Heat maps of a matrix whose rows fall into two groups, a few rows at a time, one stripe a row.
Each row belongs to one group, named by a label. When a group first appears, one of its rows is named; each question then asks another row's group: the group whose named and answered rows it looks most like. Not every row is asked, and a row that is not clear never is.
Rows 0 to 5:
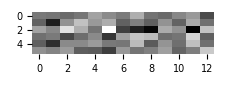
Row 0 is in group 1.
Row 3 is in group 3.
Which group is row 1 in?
1
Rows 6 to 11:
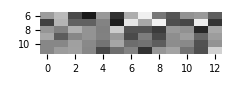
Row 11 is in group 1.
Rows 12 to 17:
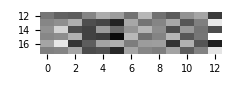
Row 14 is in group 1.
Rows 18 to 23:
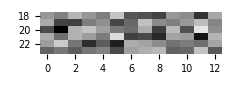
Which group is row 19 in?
3
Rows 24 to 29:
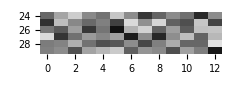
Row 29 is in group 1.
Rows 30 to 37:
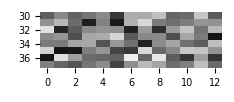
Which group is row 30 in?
3
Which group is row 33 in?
1
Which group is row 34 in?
1
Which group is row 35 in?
3
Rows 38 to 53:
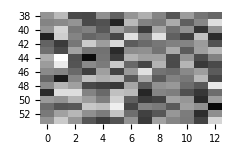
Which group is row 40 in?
1
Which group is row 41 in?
3
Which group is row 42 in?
1
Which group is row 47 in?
1
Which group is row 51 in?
1
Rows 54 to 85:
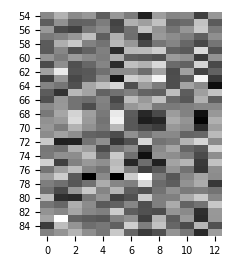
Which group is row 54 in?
1
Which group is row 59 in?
3
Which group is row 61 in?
3
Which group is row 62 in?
1
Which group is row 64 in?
1
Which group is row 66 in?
3
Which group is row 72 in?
3
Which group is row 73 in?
1
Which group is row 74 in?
1
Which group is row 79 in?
1
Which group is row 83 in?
1
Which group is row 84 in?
3
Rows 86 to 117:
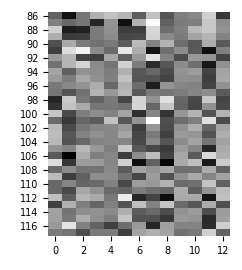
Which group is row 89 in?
3
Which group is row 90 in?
3
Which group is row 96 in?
1
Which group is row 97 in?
1
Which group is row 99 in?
3
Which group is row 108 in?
3
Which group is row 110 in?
3
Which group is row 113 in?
3
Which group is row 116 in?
1
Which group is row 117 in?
3
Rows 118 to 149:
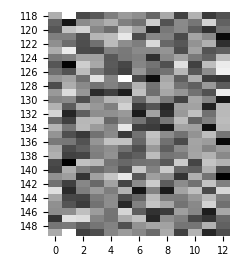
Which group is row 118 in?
1
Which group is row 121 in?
1
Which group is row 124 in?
1
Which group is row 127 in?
1
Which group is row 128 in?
3
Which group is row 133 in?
1
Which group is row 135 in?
3
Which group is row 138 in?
3
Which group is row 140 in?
3
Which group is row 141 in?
1
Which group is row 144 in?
3
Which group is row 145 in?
3
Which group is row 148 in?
3
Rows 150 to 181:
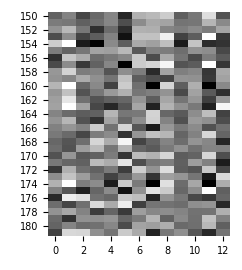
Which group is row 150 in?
3
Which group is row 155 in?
1
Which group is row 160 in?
1
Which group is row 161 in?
1
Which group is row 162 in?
1
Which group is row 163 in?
1
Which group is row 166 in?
1
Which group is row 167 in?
3
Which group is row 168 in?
1
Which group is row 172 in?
3
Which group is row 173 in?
1
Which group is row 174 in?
1
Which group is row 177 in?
1
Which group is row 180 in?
3
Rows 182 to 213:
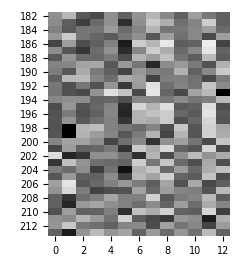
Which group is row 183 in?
3
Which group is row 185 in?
1
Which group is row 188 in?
3
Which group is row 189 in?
1
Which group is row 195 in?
3
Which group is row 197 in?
3
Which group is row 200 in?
1
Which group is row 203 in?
3
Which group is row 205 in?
3
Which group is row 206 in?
1
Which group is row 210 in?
3
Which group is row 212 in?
1
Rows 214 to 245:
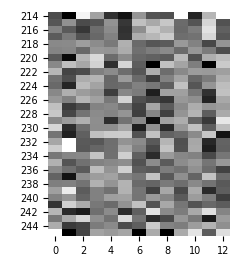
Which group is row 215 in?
3
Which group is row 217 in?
3
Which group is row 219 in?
1
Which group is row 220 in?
1
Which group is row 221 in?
1
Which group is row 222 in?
3
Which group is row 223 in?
1
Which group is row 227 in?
3
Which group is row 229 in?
1
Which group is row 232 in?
1
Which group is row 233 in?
1
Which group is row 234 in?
1
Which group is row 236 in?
1
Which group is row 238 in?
1
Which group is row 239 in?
1
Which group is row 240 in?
1
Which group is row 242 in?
3
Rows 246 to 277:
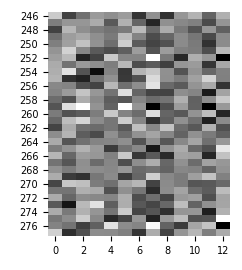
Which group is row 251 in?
1
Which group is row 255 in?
3
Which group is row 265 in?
1
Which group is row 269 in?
3
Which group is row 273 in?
1
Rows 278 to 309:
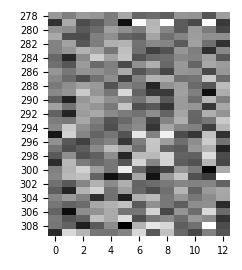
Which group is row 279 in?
3
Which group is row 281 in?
3
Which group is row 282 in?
1
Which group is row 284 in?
1
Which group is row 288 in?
1
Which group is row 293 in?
1
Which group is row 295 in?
3
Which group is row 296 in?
3
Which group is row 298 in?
3
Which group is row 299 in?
3
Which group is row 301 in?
1
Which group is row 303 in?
1
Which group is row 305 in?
1
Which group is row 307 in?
1
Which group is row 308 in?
3
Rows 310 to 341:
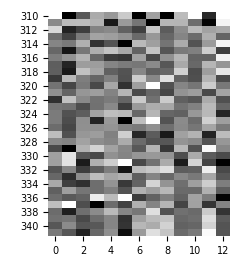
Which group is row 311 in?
1
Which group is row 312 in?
3
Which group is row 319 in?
3
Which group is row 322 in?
3
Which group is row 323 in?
3
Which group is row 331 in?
1
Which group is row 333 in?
1
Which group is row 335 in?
3
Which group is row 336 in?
1
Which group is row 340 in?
3
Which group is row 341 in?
3
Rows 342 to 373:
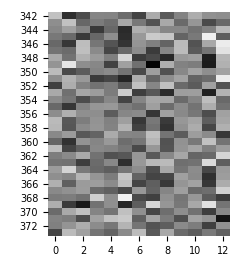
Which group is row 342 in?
3
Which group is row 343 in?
1
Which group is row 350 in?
3
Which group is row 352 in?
3
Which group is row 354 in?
3
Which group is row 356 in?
1
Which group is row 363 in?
3
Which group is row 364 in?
1
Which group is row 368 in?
1
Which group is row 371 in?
1
